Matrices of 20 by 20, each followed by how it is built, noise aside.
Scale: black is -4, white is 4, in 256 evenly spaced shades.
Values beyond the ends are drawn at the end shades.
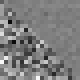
lower triangular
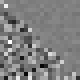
lower triangular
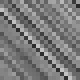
Toeplitz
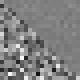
lower triangular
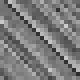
Toeplitz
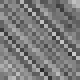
Toeplitz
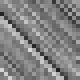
Toeplitz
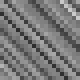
Toeplitz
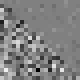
lower triangular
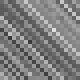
Toeplitz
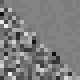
lower triangular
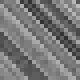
Toeplitz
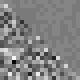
lower triangular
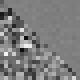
lower triangular
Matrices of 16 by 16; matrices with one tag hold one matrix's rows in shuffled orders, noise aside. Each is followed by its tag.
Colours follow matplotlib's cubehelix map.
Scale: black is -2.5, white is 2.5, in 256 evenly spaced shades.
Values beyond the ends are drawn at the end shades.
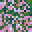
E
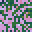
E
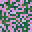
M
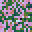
E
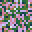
M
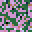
M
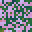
E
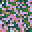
M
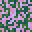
M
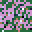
E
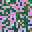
M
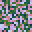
M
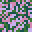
M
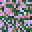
E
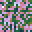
E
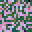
E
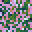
M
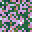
M
